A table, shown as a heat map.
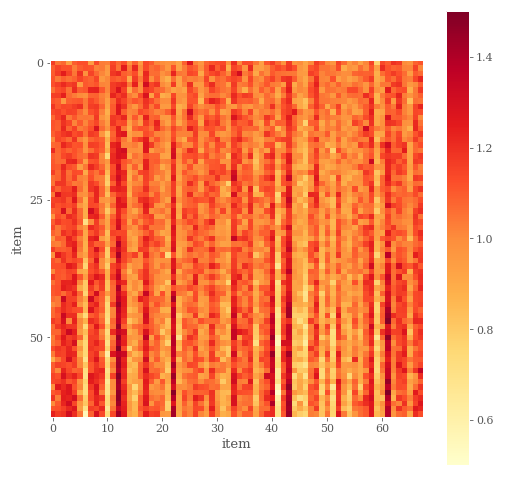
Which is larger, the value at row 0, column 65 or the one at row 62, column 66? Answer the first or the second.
the second
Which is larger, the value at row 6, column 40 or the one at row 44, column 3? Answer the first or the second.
the second
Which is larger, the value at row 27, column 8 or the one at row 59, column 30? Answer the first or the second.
the first
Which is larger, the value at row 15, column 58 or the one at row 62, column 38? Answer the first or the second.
the first
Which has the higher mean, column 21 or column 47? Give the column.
47
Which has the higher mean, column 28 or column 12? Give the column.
12
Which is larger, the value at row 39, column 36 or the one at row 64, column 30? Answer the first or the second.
the first
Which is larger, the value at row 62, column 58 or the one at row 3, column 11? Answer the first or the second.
the first
